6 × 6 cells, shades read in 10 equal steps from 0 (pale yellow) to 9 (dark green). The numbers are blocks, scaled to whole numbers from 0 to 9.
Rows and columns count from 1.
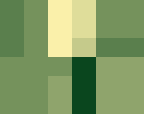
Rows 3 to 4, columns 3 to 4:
0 2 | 5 9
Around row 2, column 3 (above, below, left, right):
0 0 5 1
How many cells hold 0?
3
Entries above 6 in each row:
0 0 0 1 1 1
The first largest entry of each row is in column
1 1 1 4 4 4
